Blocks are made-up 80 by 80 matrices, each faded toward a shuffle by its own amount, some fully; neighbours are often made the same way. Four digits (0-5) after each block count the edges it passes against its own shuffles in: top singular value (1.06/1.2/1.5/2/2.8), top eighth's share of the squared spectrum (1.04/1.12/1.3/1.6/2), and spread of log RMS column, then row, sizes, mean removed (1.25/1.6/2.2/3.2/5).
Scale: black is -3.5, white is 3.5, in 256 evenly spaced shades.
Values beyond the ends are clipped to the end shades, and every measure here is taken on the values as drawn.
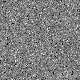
0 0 0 0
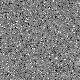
1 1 0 0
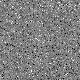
1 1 0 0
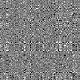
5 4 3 3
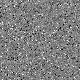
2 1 0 0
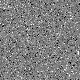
0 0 0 0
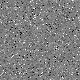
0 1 0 0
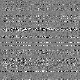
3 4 3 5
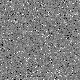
0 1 0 0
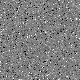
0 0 0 0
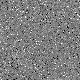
0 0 0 0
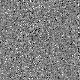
1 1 2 0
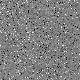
1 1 1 0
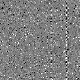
4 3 2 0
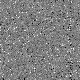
2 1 0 0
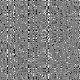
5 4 3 2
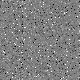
2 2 0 0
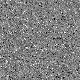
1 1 0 1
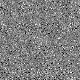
1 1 0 2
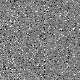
1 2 2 1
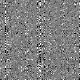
2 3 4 2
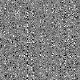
2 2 3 2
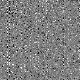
2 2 3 1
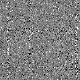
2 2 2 2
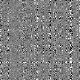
2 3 4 3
